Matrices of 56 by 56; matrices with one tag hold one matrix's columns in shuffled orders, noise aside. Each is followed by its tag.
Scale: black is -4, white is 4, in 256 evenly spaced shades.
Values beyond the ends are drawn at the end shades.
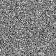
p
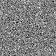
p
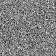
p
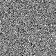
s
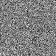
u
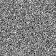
p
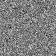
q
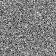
p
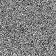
u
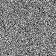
s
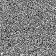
u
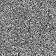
u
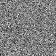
u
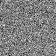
s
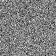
s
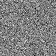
s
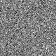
q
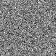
p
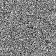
p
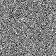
q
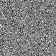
s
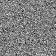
u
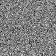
u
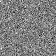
q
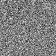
s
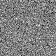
s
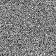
u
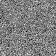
u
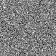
p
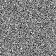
q
